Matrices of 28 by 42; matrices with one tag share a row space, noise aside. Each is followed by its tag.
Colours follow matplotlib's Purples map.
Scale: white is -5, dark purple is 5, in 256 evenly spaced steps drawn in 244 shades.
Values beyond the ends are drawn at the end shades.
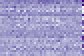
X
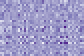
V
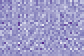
V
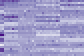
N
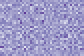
V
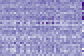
X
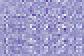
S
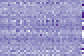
X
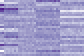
N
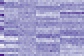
N
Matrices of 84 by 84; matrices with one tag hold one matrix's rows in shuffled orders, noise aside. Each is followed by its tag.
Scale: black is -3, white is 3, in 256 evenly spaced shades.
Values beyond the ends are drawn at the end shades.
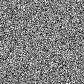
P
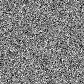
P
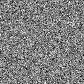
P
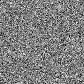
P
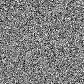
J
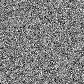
J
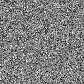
P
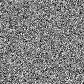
P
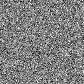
J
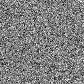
J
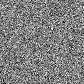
J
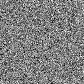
J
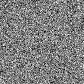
J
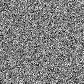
J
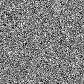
P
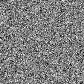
P
